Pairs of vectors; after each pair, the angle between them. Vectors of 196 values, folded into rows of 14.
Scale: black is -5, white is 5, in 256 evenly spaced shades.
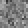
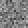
partly aligned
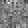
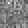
nearly parallel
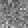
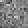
partly opposed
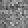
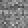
nearly parallel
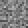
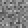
orthogonal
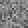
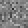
nearly parallel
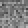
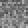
nearly parallel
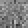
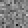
partly aligned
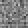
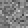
partly opposed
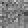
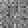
orthogonal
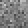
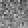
nearly opposite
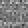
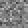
partly opposed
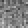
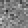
partly aligned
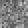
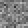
partly aligned
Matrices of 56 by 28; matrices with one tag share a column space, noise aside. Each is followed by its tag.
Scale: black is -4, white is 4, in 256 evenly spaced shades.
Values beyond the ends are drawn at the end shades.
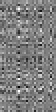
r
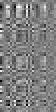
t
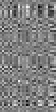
t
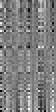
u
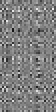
r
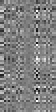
r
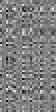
r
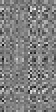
r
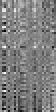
u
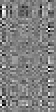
t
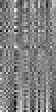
u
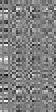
r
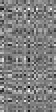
r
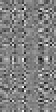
r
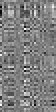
t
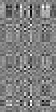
t
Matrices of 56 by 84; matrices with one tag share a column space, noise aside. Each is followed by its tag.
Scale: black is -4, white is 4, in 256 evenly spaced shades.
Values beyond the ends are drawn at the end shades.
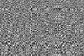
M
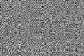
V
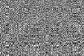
M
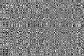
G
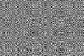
V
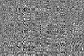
M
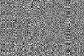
V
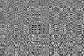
M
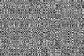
G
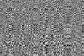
M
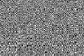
M
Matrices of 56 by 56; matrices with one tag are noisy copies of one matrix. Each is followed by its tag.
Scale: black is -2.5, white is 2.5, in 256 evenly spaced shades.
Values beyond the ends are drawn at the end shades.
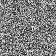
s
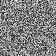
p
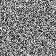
p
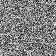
s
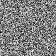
s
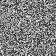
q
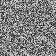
p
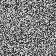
q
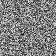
s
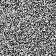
q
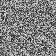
p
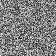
s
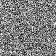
s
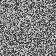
q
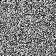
q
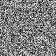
p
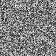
p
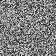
q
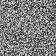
q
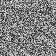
p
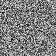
p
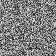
s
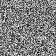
p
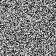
q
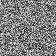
s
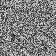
p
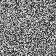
q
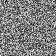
s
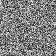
s
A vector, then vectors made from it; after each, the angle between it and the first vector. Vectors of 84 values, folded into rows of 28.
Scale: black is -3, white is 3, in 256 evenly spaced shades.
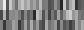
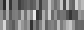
nearly opposite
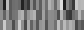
nearly opposite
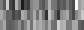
partly opposed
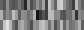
partly opposed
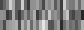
orthogonal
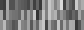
nearly opposite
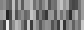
orthogonal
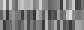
nearly parallel
